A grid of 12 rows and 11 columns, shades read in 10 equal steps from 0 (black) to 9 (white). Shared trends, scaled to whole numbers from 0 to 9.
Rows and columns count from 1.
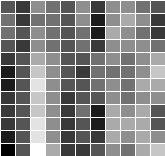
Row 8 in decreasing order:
7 5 5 5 5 4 3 3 3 2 2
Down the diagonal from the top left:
3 2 5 4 3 2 4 5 5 6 5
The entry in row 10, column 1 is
2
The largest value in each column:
4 3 9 6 3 5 4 6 6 6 7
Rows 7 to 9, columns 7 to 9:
4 5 4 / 3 5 4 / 1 6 5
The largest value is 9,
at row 12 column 3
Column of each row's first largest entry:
3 9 8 3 3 3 3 3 3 3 3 3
